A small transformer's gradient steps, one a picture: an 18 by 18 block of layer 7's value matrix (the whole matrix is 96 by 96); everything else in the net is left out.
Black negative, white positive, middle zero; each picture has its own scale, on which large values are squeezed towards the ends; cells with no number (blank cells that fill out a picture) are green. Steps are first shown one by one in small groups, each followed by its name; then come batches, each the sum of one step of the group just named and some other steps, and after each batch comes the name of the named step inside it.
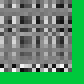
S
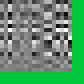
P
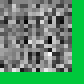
S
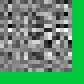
P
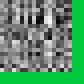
S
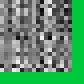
S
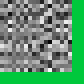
P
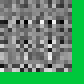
S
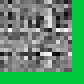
P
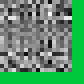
S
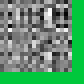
P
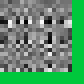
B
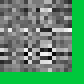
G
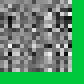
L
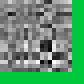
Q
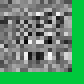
B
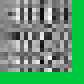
Q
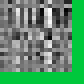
G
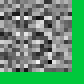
Q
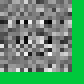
B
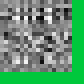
Q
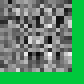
B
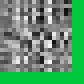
G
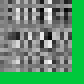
G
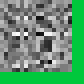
Q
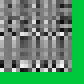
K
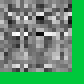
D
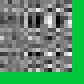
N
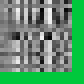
N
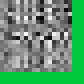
D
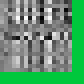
D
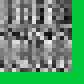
K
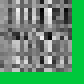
K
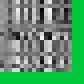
K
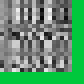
K
